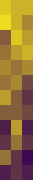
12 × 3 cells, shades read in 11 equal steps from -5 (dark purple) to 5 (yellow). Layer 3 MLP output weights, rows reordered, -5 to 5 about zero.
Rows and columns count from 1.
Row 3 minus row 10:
2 4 5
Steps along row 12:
up down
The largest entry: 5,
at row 2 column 1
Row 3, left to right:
-1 4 2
